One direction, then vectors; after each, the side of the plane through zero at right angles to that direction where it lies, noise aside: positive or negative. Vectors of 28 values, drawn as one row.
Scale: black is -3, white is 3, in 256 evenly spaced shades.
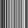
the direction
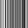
negative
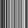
positive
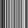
positive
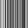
negative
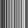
positive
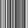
negative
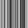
negative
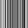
negative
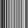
positive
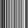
positive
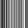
positive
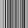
negative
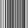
negative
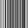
negative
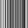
negative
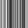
negative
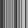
positive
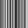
negative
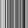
negative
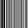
positive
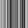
negative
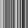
negative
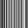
positive
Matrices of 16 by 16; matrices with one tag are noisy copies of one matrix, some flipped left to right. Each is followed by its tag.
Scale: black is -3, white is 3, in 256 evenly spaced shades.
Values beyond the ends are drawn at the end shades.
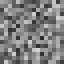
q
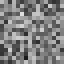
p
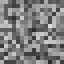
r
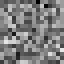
r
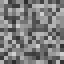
r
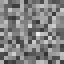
r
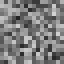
q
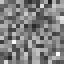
q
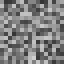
p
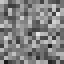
r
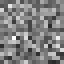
r
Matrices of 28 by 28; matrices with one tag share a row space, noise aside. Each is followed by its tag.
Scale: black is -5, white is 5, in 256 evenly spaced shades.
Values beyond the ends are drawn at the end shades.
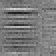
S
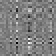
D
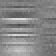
S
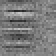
S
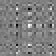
D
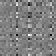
D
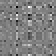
D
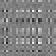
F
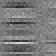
S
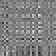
F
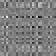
F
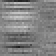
S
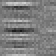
S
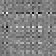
F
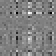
D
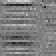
S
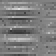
S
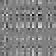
F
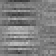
S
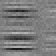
S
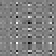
D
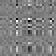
D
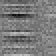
S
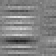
S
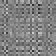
F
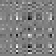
D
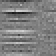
S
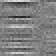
S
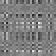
F
